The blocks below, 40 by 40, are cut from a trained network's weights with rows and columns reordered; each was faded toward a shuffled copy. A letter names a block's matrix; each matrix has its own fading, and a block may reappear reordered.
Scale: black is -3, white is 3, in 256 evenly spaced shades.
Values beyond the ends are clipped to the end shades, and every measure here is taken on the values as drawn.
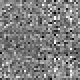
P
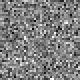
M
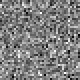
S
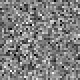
M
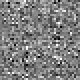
P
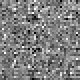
P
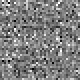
P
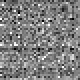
P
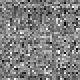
P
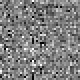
P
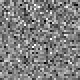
M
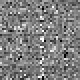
P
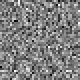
S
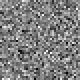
S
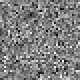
M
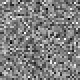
S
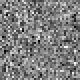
S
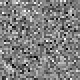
M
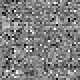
P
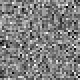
S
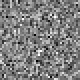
S
